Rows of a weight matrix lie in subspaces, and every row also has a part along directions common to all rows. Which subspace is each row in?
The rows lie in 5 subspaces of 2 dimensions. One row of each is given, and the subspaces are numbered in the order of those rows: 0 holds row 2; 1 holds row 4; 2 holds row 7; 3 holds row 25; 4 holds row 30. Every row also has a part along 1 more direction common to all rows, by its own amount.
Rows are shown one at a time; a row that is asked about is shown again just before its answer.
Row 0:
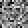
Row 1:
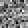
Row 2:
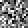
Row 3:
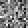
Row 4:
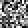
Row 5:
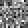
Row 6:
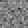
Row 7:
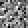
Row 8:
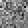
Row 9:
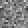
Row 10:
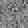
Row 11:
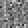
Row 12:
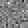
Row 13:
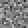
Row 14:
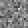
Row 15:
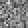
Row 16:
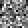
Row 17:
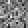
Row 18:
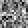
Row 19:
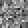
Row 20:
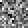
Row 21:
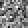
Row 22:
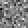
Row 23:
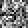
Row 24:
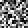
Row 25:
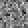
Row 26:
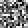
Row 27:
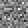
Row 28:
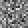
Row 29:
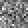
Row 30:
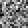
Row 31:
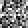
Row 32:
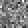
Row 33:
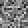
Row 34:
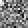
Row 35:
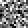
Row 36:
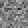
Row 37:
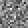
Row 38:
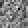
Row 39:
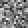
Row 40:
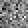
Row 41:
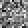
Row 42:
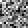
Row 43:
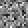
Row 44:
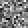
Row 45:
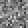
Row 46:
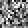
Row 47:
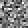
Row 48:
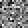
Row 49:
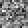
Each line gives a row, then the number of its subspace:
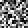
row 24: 0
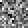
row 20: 0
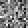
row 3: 2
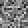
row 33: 3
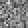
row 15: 2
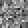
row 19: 1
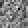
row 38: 2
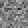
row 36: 3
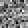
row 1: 1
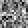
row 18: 3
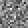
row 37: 1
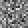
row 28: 0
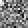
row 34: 4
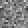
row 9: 4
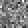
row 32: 1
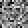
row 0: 0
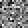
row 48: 0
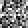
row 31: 2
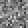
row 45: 2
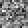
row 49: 1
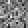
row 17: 2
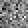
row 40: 0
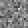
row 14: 2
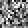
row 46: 2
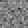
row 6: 0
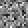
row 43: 3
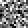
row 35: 4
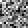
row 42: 4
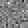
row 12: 1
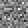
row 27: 3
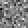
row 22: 4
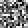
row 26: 3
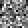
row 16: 2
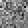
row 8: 4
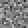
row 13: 4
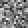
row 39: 4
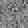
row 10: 1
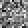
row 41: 1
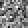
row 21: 2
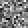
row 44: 4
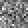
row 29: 0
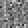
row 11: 3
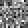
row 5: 1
